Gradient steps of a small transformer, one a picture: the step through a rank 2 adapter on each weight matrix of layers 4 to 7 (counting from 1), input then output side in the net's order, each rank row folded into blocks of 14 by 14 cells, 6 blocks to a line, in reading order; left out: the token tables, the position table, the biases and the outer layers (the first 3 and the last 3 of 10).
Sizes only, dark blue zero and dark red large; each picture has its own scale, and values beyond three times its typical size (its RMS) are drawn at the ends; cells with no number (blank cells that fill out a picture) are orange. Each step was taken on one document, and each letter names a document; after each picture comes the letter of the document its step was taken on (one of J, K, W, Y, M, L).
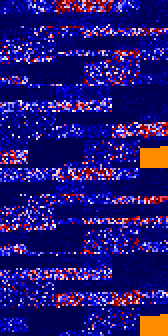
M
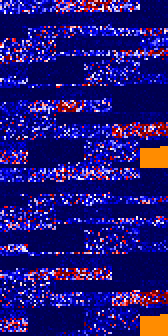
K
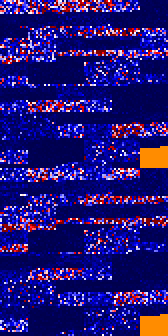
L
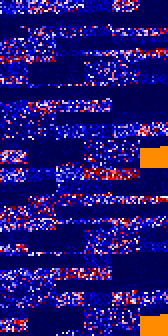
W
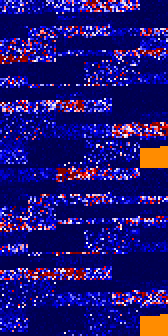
K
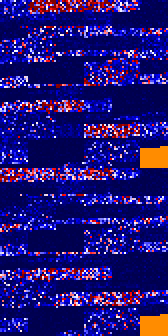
M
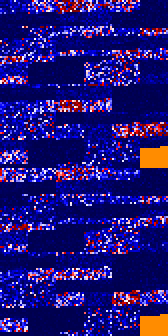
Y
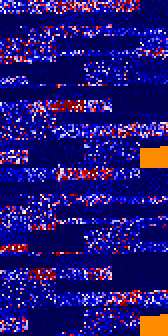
K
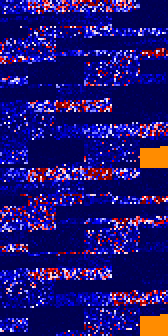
L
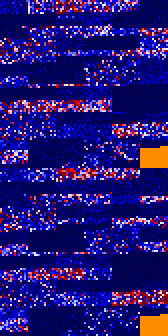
K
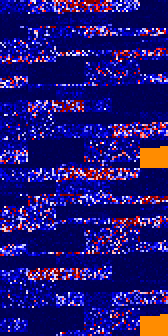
L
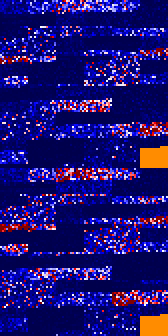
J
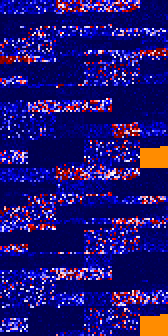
J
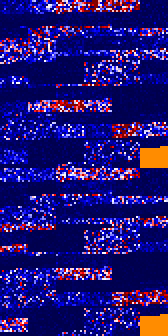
K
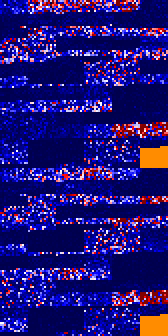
J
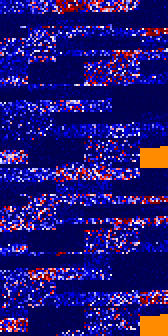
W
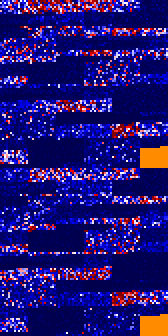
J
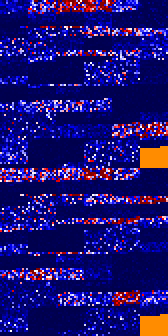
M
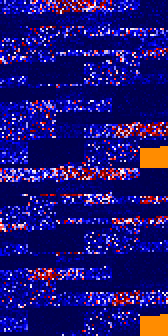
M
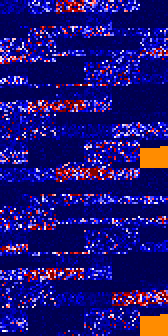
K
